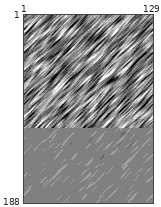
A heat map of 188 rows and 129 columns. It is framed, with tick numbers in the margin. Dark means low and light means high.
The halves do not mirror each other. A horizontal seam about 60% of the way down splits the table, and the bottom part is calmer. The grain runs diagonally up to the right. No single row or column stands out from its neighbours.
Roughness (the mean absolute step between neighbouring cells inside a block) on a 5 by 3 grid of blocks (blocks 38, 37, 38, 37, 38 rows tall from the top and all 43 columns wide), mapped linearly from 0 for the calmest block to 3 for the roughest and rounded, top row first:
3 3 3 | 3 3 3 | 3 3 3 | 0 0 0 | 0 0 0
